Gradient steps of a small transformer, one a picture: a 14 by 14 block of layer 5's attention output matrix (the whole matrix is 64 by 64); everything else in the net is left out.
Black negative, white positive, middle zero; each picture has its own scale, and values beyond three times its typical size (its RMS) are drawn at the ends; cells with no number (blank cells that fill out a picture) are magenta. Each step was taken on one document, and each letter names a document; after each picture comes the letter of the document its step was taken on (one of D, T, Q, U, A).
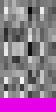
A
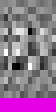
A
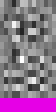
A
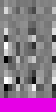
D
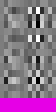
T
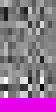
T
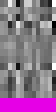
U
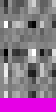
A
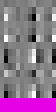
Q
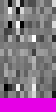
D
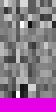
U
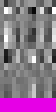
Q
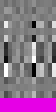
Q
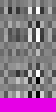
T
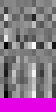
Q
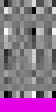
Q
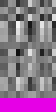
U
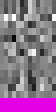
U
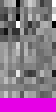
U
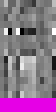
D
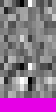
U
